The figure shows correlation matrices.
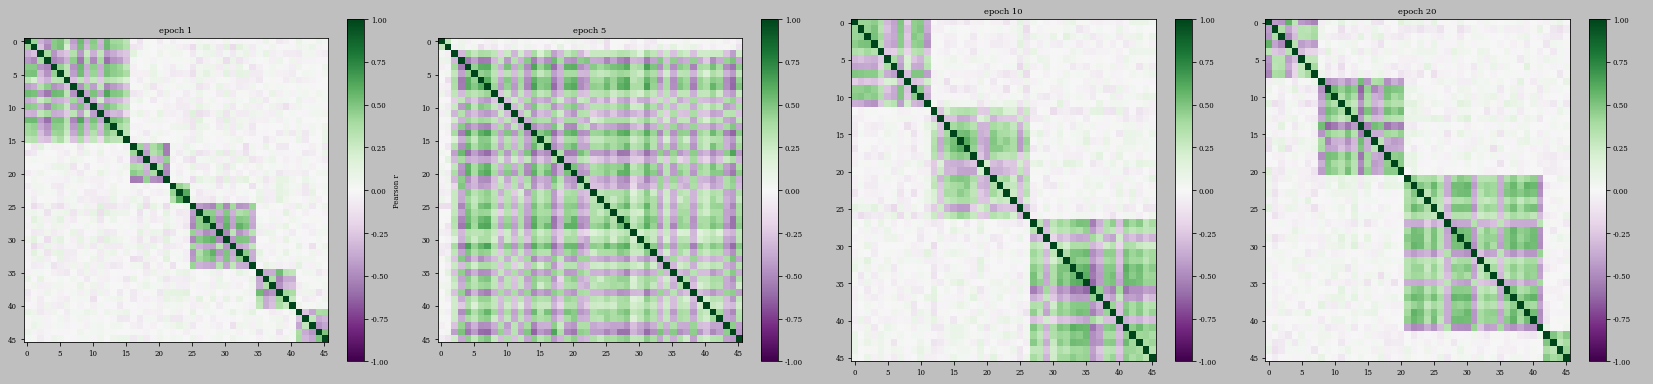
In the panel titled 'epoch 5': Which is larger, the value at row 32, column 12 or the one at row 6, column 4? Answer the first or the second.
the second
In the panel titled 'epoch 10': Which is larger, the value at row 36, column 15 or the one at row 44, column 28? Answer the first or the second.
the second
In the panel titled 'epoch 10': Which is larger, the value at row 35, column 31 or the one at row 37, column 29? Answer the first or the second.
the first
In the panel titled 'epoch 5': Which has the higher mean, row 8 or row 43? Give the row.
8
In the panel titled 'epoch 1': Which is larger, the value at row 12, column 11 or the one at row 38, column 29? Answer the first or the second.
the second
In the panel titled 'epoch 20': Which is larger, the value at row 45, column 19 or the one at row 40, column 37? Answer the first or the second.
the second
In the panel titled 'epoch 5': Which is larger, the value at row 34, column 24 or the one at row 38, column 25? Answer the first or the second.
the first
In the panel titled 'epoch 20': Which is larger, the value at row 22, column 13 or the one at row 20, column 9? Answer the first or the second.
the second
